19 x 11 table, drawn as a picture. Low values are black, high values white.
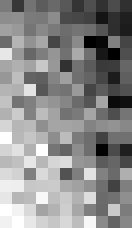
Stripes: none. Mirror symmetry: none. Ninth with the lowest average: top right. Ninth with the highest average: bottom left. Slope: up to the bottom left.
